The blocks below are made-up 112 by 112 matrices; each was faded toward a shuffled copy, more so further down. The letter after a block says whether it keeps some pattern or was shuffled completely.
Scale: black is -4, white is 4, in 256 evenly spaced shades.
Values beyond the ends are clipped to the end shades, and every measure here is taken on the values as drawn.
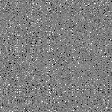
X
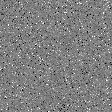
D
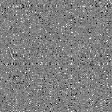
X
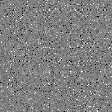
X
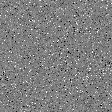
D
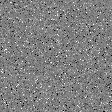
D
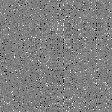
X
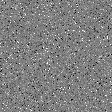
D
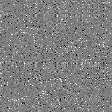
X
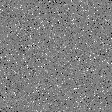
D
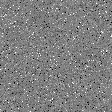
D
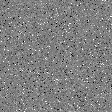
D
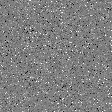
D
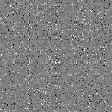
X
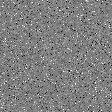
D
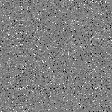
X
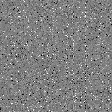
X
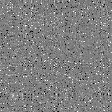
X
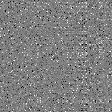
X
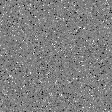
D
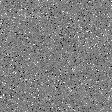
D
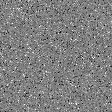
D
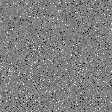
X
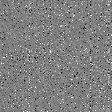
X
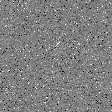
D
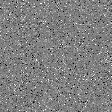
X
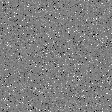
D
